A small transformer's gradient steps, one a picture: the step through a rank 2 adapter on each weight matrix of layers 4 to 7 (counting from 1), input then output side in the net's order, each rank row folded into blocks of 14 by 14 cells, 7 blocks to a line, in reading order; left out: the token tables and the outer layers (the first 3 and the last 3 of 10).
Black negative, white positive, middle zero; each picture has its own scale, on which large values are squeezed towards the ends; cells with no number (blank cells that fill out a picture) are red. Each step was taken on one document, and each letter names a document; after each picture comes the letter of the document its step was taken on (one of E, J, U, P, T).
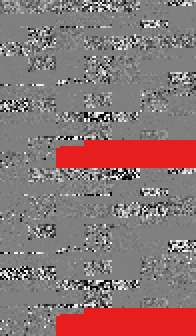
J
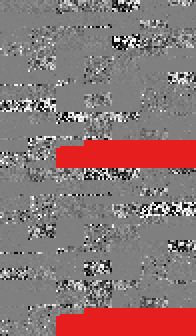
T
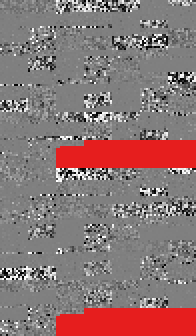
T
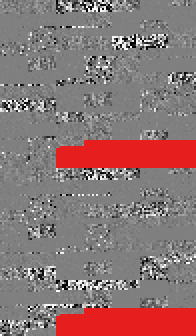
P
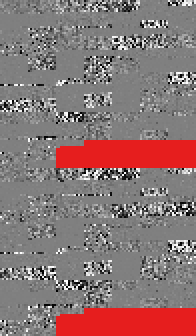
J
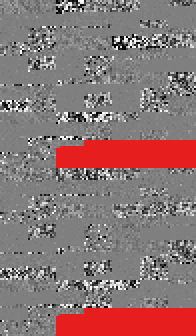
T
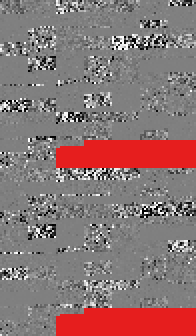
J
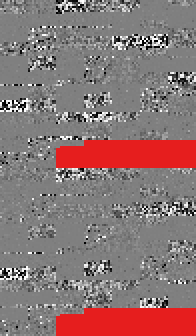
T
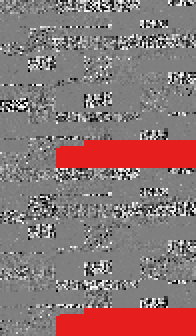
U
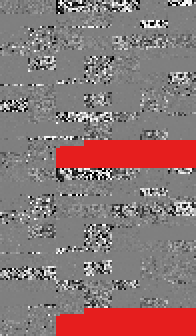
J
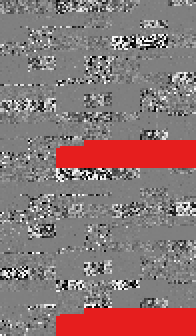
P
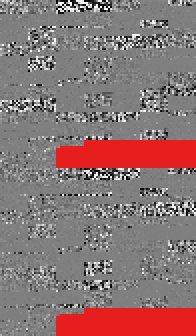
U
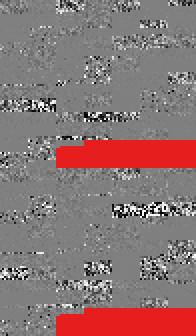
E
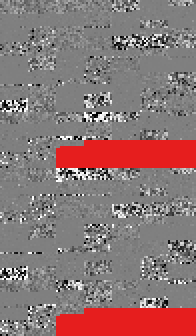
T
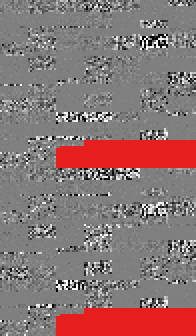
U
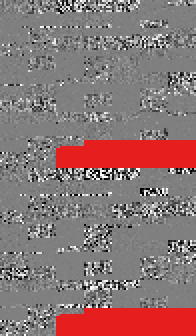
U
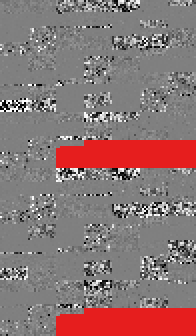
T
